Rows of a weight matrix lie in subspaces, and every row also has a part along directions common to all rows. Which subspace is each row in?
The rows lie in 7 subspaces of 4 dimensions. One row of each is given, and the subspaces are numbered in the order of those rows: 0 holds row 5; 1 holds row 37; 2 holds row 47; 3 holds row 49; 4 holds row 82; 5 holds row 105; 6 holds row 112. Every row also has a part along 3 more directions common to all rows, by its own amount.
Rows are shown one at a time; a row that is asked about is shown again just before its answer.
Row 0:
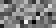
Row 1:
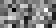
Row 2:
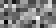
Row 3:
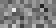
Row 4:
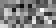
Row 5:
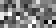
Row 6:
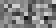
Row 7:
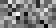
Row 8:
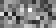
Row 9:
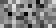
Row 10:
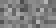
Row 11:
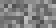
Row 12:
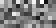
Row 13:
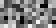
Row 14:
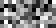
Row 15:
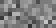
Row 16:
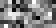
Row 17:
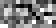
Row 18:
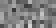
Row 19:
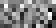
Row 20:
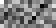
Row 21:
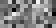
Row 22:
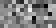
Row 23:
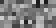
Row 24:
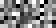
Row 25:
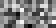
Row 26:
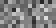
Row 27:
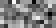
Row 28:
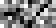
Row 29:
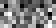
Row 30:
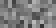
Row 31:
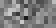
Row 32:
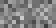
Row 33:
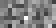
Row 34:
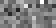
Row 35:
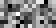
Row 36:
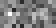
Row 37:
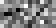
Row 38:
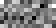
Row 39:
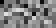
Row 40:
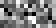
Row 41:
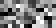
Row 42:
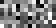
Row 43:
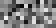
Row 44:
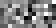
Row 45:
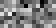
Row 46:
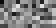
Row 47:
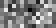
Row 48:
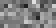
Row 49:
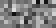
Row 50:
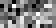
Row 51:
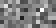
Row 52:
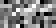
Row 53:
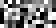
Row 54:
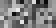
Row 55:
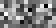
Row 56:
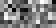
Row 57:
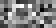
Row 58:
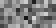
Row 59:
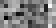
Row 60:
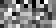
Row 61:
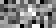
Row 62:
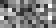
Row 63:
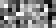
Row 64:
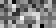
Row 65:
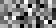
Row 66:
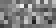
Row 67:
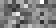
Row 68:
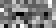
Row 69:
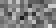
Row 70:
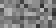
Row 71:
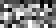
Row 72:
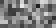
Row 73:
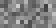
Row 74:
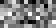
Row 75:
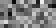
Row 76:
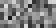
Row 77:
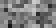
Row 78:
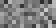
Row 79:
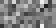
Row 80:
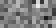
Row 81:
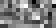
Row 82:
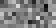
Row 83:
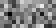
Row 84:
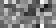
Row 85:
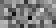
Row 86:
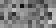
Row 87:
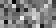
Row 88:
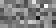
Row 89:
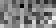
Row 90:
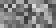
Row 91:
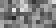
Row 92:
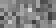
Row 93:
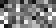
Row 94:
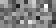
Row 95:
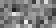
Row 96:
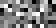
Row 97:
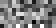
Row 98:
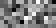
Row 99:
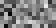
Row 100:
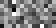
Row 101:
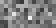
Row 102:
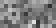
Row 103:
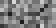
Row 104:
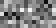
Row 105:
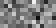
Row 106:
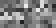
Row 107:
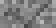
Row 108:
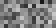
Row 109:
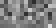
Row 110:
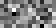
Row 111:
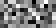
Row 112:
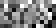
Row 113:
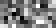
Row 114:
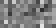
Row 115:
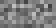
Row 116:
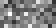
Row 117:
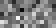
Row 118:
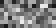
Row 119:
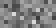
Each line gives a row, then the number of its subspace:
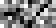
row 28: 1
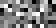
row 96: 5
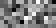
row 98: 3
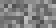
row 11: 3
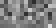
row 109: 0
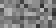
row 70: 0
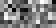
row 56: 5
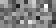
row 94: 4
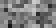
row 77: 2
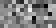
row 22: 3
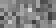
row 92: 4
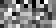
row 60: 1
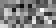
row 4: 6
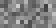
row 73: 4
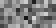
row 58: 3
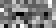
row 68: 5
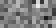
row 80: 3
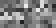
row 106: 4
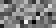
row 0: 2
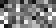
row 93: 4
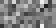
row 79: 2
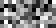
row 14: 2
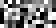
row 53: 5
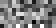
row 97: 5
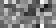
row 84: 2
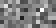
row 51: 5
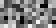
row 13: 1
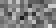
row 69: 0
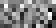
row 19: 6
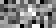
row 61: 2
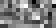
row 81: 5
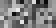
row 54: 3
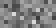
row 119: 5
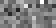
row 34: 0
